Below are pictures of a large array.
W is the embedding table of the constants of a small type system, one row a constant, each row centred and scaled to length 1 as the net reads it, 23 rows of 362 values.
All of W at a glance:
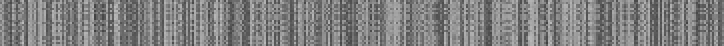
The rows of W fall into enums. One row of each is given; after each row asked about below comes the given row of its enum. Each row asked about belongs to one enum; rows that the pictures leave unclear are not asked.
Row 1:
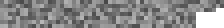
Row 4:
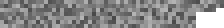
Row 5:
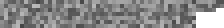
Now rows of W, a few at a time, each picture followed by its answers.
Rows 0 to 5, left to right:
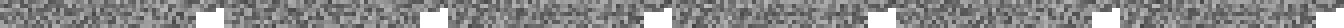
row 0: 4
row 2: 5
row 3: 5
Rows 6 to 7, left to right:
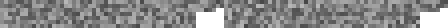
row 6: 1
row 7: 5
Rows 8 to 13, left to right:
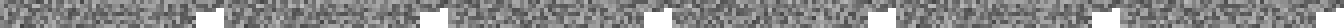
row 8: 5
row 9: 5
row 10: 1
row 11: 4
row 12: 5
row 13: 1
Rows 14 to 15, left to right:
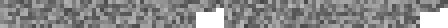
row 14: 1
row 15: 5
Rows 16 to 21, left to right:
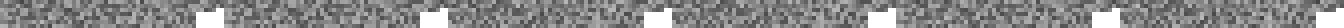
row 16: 1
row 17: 1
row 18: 4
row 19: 4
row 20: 1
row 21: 4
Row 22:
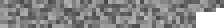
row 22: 1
